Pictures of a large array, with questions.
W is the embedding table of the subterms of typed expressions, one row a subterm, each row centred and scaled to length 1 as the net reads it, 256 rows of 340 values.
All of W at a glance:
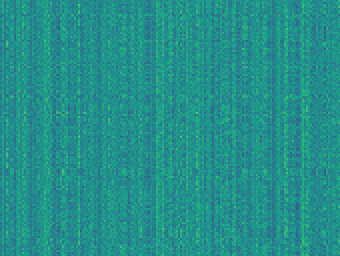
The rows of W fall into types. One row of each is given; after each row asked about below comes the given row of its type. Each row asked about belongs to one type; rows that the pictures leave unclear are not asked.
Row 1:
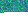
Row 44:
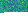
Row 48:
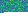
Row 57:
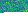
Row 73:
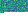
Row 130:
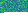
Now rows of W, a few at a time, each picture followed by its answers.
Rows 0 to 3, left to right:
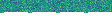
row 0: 57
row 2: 57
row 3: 44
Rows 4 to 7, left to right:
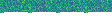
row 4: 44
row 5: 44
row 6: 57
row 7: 1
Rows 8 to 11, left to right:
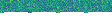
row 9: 130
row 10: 1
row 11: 44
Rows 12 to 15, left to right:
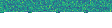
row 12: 44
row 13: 130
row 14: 48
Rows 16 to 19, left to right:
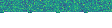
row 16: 1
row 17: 48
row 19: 57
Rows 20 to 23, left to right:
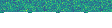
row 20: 57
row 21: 73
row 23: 1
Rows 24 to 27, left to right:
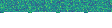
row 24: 130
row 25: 44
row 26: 57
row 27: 1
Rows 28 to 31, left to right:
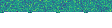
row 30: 1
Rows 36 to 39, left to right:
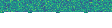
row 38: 1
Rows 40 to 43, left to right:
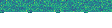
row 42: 73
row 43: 1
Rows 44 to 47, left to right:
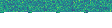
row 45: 1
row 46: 130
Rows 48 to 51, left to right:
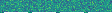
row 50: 1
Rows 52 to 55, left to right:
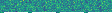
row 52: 48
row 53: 73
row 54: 130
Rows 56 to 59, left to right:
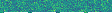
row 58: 130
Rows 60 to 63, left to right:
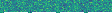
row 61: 48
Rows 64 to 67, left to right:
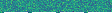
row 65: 130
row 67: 1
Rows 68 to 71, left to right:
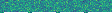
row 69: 44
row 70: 130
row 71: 48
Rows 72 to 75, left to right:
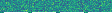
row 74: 1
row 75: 48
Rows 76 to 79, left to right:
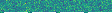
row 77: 44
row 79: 73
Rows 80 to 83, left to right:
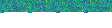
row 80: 73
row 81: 44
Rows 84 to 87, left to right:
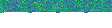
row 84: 44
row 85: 57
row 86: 130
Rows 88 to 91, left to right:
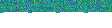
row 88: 57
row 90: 57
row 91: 44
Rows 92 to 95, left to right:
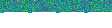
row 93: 73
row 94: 130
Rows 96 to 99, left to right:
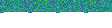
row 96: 1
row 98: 1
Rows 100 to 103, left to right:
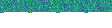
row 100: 1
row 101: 57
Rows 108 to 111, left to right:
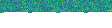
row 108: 57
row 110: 44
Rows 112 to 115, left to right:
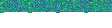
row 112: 130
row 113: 130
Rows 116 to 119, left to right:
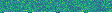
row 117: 44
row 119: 130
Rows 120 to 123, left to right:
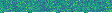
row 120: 44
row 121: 130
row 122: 48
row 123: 57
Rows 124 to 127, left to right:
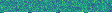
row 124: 1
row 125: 1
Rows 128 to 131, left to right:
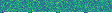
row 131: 1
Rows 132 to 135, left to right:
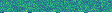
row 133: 130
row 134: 57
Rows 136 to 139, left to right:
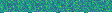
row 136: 44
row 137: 44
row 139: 57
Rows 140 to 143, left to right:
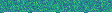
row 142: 44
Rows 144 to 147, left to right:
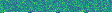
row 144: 44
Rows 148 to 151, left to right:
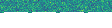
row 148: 1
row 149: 73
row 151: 1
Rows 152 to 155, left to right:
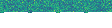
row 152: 44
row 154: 44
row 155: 130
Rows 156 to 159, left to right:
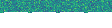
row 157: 44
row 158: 48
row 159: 1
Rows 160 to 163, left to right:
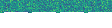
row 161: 130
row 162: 44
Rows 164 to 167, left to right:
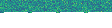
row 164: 130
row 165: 1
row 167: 44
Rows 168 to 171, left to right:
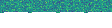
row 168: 48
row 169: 130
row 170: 57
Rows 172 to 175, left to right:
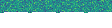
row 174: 48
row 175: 57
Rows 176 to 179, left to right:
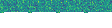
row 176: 44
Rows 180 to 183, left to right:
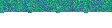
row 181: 130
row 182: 130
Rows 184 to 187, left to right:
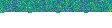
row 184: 44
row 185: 130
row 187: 57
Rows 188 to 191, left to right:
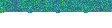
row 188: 130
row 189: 48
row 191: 1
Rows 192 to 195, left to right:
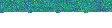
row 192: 1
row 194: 57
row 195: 130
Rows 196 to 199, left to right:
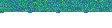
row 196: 130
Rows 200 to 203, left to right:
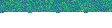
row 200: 48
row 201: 44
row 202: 57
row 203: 130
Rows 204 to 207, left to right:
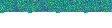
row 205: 73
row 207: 57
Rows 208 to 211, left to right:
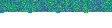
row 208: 57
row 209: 73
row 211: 44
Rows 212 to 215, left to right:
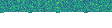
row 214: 130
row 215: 48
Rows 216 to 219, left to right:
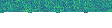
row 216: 57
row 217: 44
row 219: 130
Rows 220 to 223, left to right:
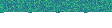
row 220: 44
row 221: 44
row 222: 48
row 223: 57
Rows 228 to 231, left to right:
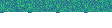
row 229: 130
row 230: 1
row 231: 1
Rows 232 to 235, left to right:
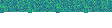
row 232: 73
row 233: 44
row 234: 130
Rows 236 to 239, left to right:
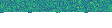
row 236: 1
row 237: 130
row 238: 57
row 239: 57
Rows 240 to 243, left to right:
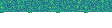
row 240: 130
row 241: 57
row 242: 44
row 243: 1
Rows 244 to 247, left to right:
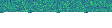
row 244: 57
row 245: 48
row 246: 73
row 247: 48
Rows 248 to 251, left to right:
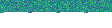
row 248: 1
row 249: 48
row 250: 73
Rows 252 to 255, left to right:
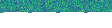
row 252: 57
